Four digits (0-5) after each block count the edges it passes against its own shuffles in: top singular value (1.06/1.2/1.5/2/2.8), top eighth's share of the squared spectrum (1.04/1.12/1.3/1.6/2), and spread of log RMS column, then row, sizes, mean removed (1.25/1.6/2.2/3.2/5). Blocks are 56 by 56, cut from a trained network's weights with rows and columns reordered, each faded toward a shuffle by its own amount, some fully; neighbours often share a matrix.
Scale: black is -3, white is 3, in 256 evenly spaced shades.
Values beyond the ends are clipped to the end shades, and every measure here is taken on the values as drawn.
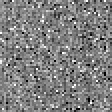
1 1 0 0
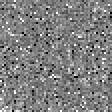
1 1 0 1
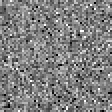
1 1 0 0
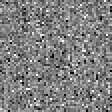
0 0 0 0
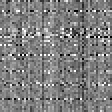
3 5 0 3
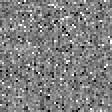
0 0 0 0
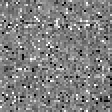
2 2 0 2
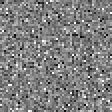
0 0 0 0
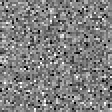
1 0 0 0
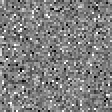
0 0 0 0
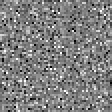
0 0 0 0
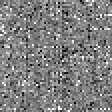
2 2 0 1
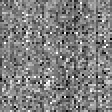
3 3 1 2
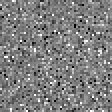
0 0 0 0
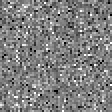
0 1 0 0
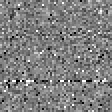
3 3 0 2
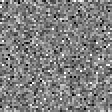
1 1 0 1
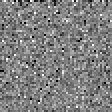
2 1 0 1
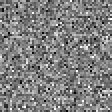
2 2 0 1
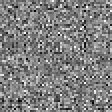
3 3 1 2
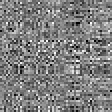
4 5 2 3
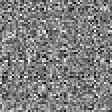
3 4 2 2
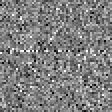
2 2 0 1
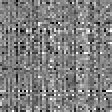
4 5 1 3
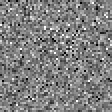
0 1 0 0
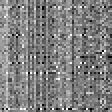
4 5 1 3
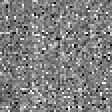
2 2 0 2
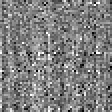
3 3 1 2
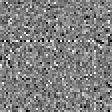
2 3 1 1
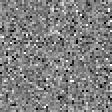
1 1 1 0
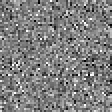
2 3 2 1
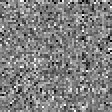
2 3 1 1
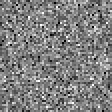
1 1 0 0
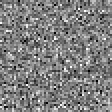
3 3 1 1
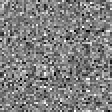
3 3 1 2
